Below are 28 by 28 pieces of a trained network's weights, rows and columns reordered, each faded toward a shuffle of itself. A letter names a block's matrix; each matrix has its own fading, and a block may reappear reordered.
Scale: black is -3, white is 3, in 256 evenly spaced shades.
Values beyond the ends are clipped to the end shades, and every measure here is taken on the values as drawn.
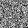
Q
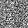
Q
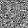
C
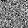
Q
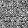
C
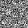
C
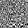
C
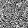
Q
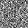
Q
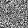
Q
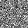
Q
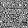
C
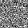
C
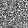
Q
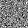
Q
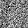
Q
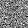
Q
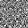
C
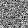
Q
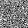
Q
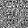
C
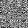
C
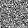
Q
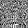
C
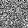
Q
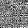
C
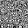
C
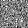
Q
